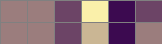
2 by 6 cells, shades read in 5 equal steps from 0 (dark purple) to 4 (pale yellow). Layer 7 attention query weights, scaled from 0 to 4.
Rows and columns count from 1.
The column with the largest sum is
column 4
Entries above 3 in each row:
1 0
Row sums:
10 10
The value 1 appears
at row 1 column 3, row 1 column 6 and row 2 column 3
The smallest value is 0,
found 2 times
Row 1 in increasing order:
0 1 1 2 2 4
